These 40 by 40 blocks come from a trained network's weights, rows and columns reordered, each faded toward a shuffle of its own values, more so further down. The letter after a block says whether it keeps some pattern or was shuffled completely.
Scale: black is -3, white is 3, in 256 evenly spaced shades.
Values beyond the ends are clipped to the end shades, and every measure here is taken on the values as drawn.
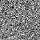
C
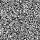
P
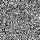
P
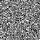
C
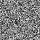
P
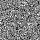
P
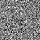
C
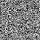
C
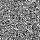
P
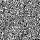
P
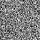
C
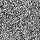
P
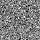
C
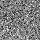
P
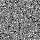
P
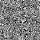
C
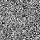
C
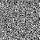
C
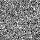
P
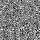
C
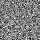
P
